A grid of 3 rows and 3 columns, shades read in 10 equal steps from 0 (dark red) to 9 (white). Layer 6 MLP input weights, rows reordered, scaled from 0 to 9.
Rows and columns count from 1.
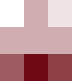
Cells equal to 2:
1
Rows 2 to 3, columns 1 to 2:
6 6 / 3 0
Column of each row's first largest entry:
1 1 1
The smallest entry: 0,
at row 3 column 2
